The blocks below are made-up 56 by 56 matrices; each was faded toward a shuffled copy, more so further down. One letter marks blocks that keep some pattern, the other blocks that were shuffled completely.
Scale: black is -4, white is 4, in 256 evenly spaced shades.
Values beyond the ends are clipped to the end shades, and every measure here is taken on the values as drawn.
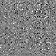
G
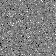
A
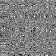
G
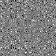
G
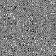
G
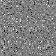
G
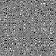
G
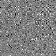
G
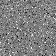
A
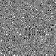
G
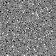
A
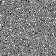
A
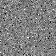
A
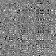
G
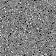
A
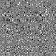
G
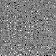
G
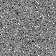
A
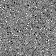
A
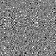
G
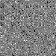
G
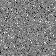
A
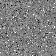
A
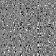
G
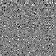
G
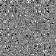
G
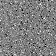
A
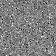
A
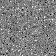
A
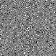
G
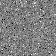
A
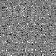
G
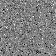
A
